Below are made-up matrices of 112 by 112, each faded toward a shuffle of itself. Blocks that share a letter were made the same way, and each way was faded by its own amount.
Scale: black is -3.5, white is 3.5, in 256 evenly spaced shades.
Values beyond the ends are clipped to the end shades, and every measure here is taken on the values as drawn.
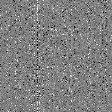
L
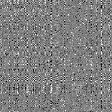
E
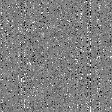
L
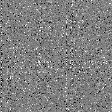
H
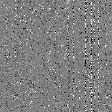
L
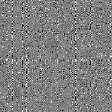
E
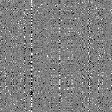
E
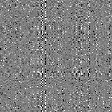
E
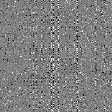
E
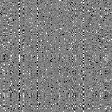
E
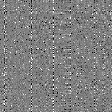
E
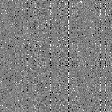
E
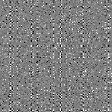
E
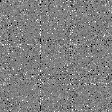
H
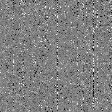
L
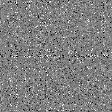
H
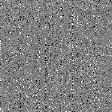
L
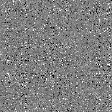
H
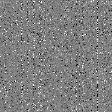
L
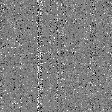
L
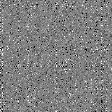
H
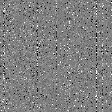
L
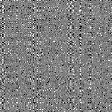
E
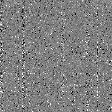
H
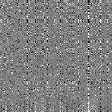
E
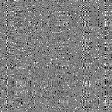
E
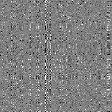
E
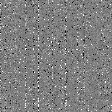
L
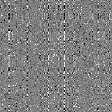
E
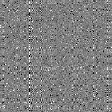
E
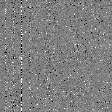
L
